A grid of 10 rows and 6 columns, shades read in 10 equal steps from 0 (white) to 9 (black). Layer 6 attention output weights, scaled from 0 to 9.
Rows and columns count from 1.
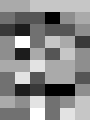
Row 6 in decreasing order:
4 3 3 3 3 1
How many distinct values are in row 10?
4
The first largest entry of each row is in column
1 4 2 6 2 6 3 4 4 1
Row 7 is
5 1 6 3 3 6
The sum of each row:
14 33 36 21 27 17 24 42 19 18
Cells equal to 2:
8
